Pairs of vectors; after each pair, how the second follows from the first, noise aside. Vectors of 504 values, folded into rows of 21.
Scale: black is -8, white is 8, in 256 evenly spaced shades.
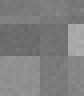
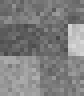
scaled up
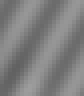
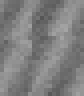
wrapped around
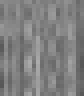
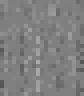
partly zeroed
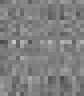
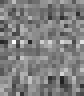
scaled up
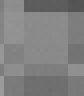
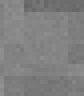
shrunk
